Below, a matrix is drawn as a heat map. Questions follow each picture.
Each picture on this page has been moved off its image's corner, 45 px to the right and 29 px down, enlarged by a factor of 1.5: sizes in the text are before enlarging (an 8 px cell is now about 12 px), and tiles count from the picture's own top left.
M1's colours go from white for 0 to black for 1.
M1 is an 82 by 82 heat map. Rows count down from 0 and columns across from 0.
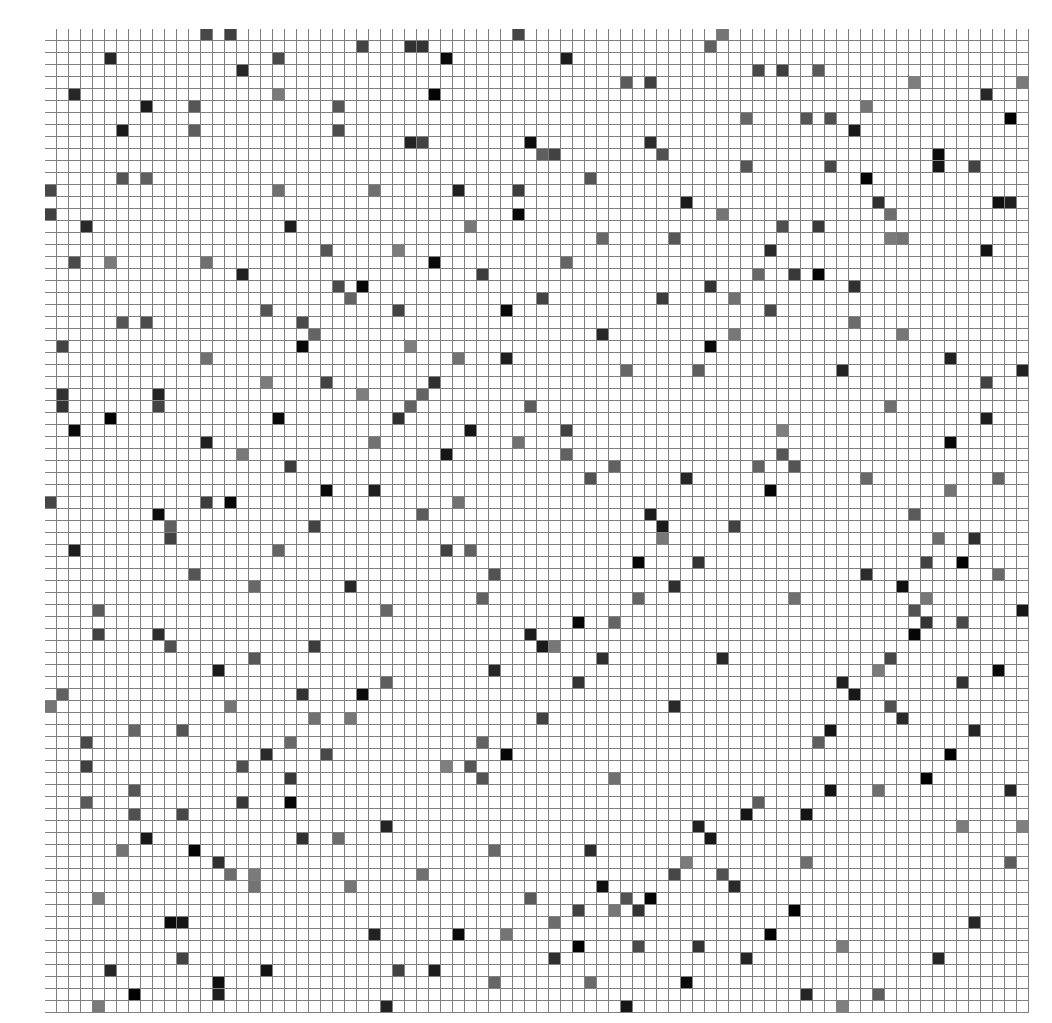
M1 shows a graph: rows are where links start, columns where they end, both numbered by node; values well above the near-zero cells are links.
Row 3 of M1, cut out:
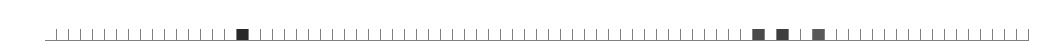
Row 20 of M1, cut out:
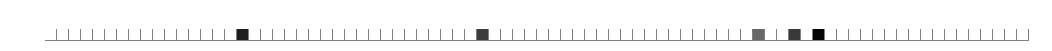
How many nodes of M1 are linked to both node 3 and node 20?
3
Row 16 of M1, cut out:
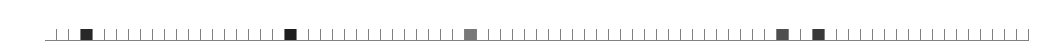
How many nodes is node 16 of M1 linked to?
5
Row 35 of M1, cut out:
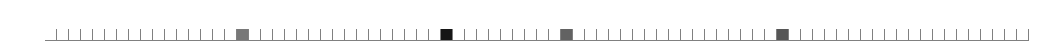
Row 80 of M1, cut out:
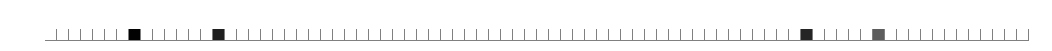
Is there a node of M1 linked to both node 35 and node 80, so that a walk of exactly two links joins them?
no
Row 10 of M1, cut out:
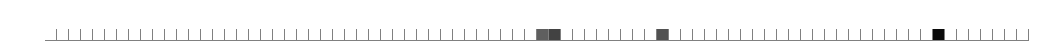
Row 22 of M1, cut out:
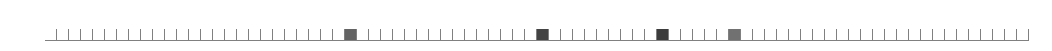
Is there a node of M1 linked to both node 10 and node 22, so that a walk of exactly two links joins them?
yes
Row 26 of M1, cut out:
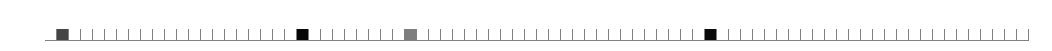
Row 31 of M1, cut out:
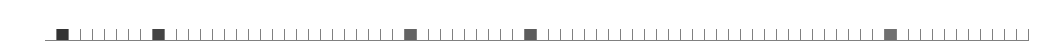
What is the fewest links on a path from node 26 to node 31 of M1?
2
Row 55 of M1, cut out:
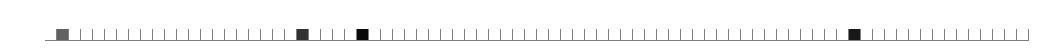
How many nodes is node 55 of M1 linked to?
4
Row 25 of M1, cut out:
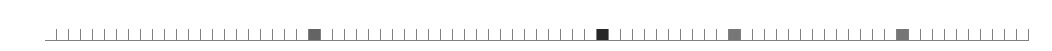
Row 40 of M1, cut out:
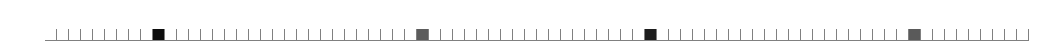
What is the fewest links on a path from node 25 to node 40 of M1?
5
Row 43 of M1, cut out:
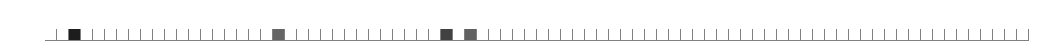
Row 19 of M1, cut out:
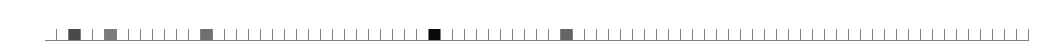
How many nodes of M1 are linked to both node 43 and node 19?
1
